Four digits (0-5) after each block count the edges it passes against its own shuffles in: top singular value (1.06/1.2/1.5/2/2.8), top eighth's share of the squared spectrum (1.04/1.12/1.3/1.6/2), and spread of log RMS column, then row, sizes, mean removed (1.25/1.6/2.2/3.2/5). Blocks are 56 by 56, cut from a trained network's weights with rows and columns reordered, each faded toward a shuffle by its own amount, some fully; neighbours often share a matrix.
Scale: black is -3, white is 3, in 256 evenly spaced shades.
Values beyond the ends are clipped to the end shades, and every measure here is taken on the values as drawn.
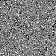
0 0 0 0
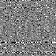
3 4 1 2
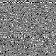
3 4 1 2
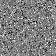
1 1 0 0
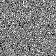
1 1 0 0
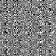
4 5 3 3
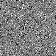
1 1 0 0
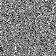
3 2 1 0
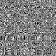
3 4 2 2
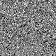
0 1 0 0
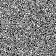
0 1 0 0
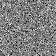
1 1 0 0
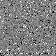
2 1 0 1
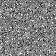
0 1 0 0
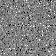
1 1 0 1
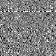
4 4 2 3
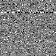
3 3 0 2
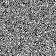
1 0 0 0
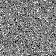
0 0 0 0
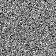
0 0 0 0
